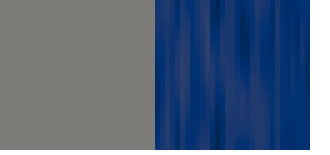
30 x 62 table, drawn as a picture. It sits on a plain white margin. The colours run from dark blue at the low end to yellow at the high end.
The table splits into one row of 2 panels. Panel 1,1: middling, flat. Panel 1,2: very low, streaked downward, faint in contrast.
